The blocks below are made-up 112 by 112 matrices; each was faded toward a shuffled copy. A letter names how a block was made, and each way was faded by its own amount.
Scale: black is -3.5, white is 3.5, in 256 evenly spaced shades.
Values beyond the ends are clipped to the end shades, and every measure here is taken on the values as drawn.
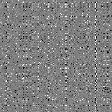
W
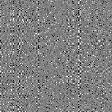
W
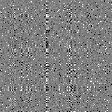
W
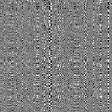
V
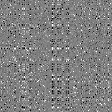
W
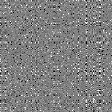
W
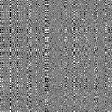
V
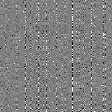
V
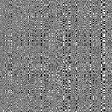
V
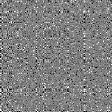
W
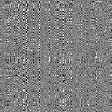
V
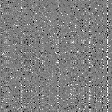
W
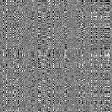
V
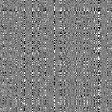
V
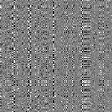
V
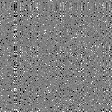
W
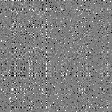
W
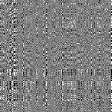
V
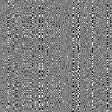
V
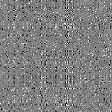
W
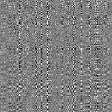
V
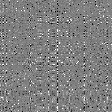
W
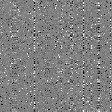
W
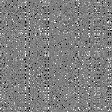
W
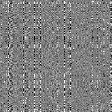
V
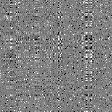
W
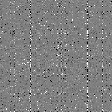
W
